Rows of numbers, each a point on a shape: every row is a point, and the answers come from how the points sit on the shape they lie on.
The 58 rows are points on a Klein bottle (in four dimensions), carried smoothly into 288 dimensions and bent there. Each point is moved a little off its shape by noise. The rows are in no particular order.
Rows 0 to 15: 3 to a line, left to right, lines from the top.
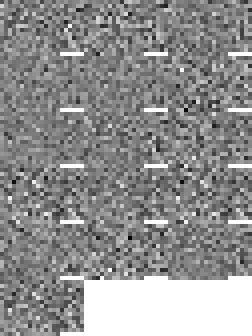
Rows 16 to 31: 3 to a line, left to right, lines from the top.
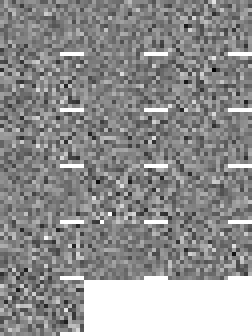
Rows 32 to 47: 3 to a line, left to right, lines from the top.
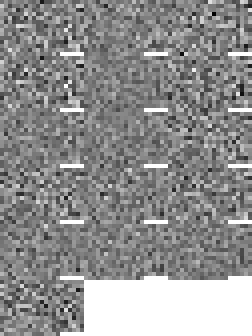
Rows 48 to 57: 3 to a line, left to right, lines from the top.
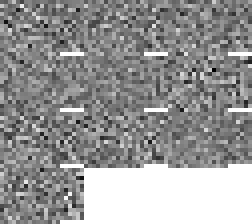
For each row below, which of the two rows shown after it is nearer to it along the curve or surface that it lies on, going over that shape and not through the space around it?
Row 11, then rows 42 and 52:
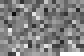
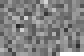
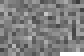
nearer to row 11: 42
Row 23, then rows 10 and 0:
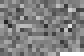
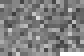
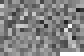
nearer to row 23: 10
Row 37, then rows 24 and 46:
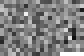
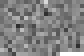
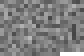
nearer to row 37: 46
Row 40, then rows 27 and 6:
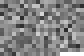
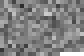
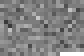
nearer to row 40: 27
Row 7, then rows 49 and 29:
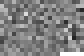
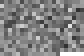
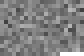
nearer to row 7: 49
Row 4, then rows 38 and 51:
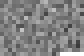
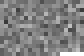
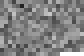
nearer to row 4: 51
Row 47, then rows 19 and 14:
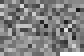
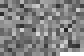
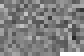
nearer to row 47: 14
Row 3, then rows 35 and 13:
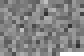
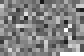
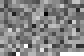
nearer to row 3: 13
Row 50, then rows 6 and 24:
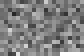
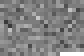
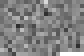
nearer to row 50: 24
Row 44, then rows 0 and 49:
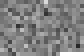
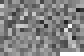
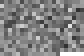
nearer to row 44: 49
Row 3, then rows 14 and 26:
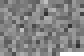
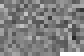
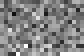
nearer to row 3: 26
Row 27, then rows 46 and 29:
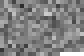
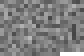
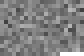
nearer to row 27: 46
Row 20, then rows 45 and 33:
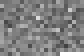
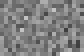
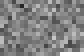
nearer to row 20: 45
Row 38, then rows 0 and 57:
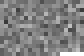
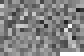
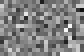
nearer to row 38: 57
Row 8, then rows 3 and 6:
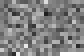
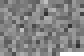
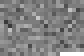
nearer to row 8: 3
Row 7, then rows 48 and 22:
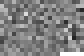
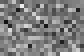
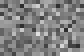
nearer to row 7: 48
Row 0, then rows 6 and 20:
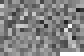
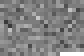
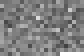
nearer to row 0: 20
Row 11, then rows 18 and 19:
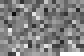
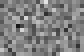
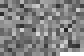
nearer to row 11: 18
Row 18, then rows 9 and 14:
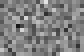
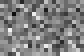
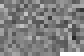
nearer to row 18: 9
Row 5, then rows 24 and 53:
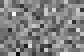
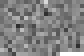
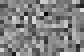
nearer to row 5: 24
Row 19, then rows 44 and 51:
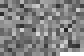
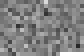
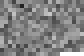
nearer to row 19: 51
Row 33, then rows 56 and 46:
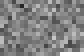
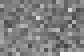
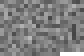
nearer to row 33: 46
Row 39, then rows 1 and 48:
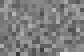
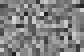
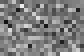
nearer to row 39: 48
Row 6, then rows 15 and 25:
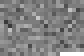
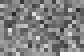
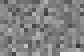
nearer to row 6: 25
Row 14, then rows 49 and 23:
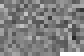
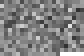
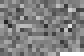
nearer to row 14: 49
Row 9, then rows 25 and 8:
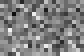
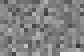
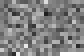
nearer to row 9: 8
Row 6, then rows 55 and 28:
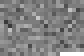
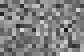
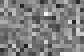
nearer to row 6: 28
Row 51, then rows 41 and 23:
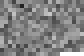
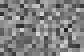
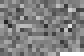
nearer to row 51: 41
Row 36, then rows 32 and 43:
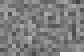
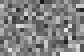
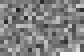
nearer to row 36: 43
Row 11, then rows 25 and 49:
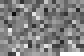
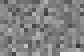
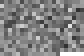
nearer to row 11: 49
